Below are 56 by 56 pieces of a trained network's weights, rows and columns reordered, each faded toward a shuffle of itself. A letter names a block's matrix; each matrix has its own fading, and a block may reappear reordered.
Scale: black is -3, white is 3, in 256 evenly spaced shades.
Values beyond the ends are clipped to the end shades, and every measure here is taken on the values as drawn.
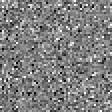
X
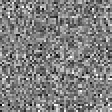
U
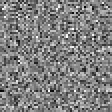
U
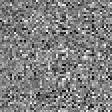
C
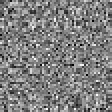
U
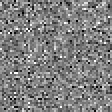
C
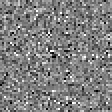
X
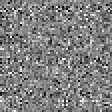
C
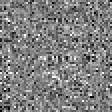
C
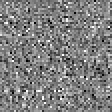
C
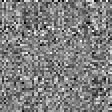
U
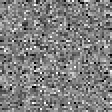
C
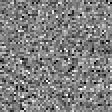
C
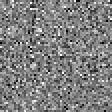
X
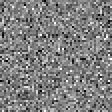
X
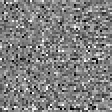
C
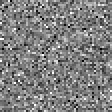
X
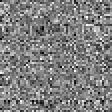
U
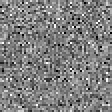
C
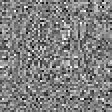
U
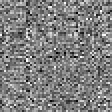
U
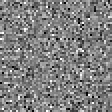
X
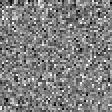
X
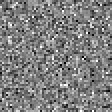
X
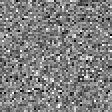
X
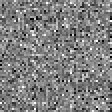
C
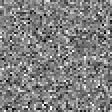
X
